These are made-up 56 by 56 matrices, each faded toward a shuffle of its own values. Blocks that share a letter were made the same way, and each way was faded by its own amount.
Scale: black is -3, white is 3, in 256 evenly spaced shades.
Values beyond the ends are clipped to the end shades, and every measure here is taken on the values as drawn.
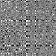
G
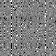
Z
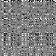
G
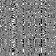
Z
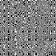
Z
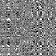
Z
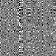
Z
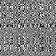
G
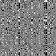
Z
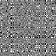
G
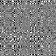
G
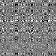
G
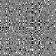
Z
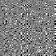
Z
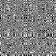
G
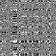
G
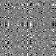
G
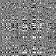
G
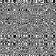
G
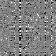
Z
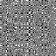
Z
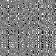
Z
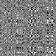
G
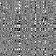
G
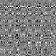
G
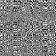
G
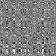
G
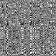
Z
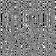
Z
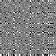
G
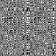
G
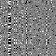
Z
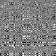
G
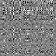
G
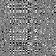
Z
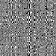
Z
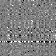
G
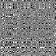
G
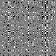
Z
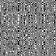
Z
